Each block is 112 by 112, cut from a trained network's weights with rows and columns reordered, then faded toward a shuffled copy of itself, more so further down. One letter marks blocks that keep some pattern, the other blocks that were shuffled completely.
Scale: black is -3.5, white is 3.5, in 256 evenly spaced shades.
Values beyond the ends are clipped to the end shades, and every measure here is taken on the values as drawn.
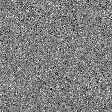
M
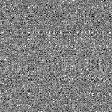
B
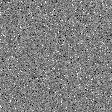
M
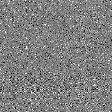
B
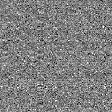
B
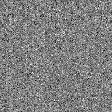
B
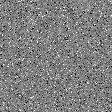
M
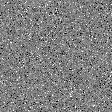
M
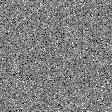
M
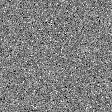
M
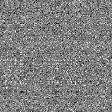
B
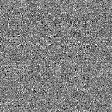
B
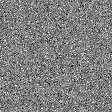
M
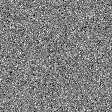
M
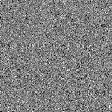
B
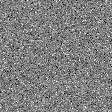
M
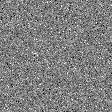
M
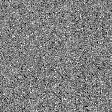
B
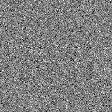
B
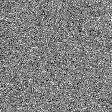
M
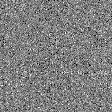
B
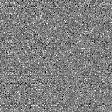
B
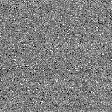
B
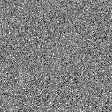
B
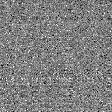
B
